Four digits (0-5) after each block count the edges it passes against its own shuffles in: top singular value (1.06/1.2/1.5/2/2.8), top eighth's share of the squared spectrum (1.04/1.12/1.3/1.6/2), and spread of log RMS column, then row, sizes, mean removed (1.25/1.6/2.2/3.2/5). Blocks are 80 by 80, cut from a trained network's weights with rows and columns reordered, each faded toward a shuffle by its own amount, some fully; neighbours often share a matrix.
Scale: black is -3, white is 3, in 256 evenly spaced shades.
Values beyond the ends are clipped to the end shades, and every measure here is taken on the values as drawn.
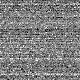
4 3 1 2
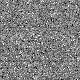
1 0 0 0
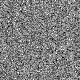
1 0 0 0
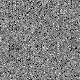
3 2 1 1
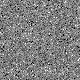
0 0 0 0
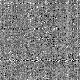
3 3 1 2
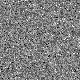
0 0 0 0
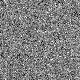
1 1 0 0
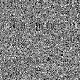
3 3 2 1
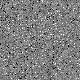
2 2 1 0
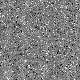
1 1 0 0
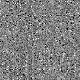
3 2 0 1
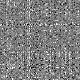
3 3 2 3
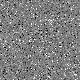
0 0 0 0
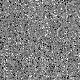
2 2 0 1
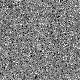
0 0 0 0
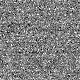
1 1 0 0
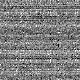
4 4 2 2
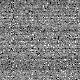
3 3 2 1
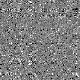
3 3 2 2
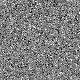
2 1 0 0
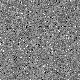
1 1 0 1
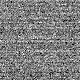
3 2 0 0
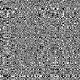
4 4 2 3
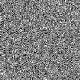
3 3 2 0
